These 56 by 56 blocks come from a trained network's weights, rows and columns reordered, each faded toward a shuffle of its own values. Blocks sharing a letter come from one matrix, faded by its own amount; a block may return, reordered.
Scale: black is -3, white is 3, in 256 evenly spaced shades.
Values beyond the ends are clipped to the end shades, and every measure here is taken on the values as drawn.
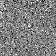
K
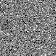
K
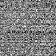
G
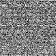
G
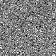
K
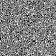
K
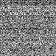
G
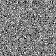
K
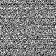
G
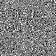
K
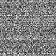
G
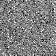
K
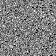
K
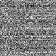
G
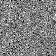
K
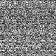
G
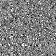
K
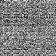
G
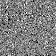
K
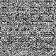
G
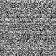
G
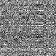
G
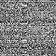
G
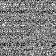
G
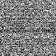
G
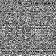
G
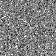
K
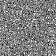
K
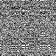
G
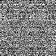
G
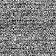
G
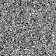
K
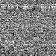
G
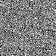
K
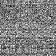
G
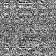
G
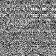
G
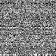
G
